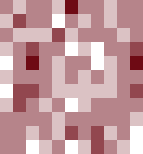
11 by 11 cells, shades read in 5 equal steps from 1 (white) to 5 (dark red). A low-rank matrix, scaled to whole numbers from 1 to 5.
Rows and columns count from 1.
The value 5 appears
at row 1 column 6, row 5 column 3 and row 5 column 11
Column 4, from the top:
3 3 2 3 3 3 3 2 3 3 2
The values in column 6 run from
1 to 5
